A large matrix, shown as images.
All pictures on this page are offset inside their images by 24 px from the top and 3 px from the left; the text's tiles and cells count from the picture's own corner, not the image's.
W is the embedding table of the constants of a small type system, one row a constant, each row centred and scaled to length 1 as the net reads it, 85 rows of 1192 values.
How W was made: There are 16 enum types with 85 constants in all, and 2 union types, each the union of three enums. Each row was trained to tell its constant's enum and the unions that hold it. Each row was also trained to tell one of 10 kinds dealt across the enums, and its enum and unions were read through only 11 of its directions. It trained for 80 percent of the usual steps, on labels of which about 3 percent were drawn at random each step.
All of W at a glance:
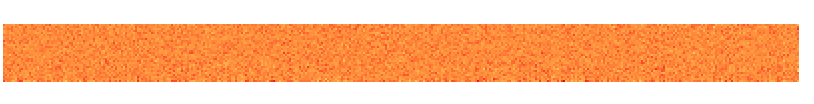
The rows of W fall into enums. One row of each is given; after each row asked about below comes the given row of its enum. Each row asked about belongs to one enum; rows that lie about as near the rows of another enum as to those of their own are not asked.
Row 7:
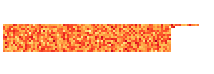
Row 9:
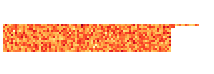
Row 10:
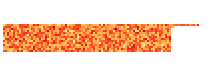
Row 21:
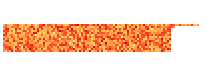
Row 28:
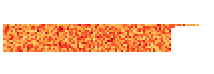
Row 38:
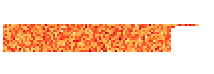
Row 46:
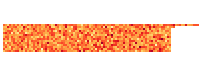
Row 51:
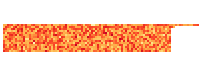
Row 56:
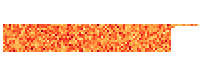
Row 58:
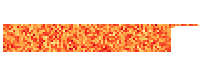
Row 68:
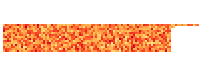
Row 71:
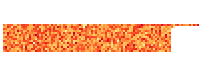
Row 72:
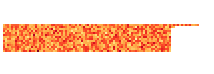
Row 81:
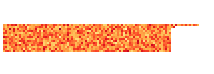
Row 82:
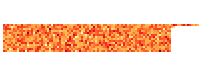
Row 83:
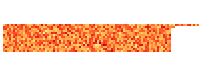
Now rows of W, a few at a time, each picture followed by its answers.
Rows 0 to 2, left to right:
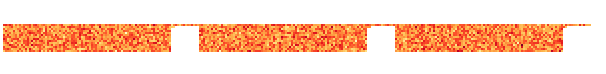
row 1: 21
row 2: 21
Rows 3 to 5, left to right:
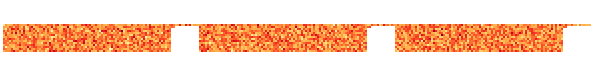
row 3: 9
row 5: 9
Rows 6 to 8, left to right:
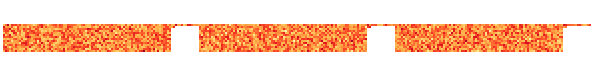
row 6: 68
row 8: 10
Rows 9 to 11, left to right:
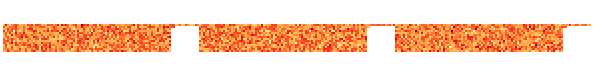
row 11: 38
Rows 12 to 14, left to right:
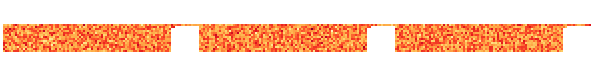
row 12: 9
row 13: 9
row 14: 71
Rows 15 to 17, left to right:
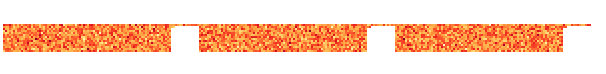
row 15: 58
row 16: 68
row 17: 51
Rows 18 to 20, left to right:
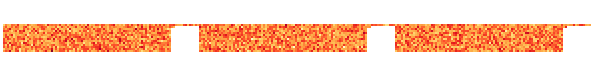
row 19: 10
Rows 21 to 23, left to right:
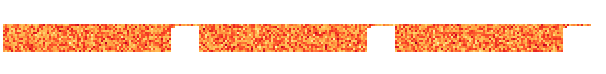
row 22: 9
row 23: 81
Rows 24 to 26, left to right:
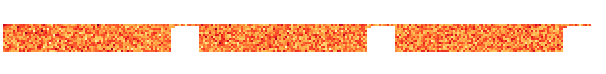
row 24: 58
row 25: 68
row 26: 38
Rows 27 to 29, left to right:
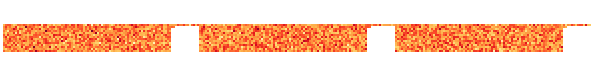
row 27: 38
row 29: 10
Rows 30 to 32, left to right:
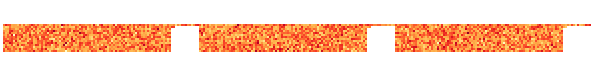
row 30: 38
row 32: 51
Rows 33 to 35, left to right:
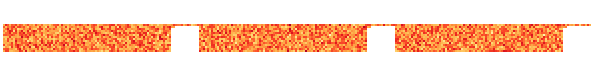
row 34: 21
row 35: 81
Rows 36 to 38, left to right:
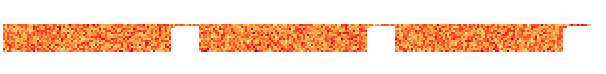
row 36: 71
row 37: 68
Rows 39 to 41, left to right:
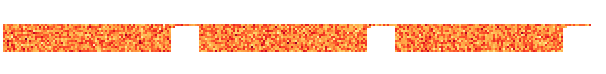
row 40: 21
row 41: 72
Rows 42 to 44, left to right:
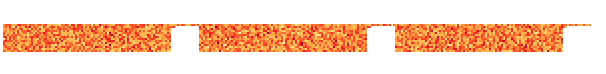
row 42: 38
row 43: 83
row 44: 28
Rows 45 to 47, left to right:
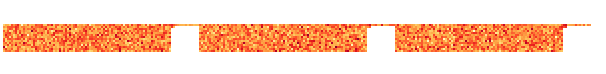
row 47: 21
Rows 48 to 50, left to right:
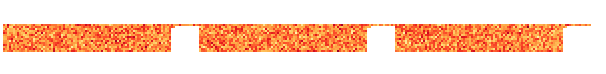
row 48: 51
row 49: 81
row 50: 10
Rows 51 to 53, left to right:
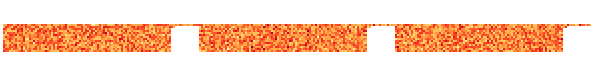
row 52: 21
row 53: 68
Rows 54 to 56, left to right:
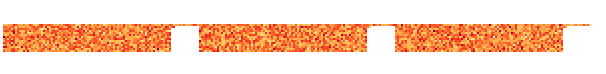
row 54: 56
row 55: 51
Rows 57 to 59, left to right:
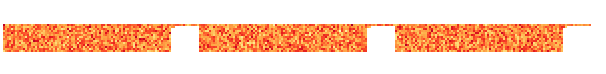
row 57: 7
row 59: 28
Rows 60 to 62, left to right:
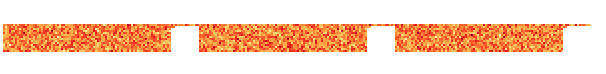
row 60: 10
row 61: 58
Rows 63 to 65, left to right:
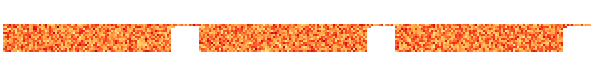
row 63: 71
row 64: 81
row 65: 9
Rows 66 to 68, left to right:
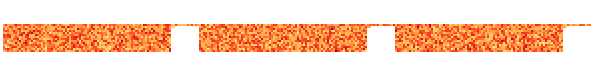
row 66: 68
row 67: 72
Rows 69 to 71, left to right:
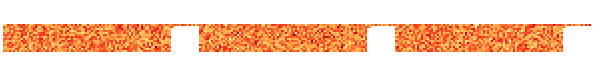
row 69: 10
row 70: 51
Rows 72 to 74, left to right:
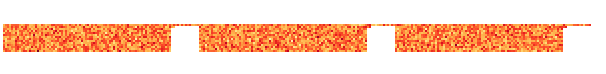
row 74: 38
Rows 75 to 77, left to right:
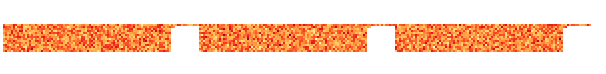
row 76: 71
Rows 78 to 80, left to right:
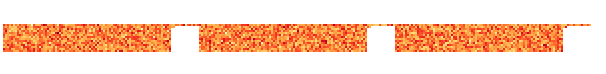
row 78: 58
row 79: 56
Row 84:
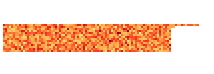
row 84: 58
